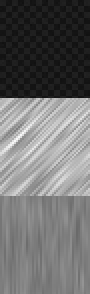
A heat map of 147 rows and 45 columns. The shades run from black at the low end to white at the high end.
It is made of 3 by 1 panels. Panel 1,1: very low, checkered, faint in contrast. Panel 2,1: high, slanting up to the right. Panel 3,1: middling, streaked downward, faint in contrast.
